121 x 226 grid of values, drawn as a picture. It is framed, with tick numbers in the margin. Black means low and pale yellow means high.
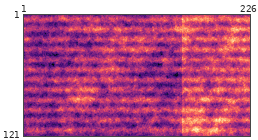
Seam: vertical, 70% of the way across, the right part higher. Average level on the scale: 50%. Stripes: horizontal, repeating 12 times.
